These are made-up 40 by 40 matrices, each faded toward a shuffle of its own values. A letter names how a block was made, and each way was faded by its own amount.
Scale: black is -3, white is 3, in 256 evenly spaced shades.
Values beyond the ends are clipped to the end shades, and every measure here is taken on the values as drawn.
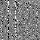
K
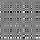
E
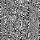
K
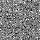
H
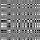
E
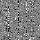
K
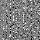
K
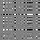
E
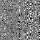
K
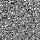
H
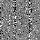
K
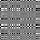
E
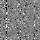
K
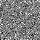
H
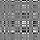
E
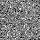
H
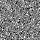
H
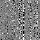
K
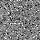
H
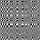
E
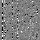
K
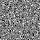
H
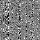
K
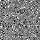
H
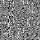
K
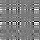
E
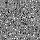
H
